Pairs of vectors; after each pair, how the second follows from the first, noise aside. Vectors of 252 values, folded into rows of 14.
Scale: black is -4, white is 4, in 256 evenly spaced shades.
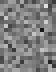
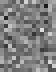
negated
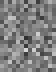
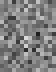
negated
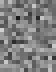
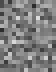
negated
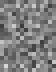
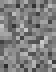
negated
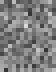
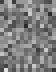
negated
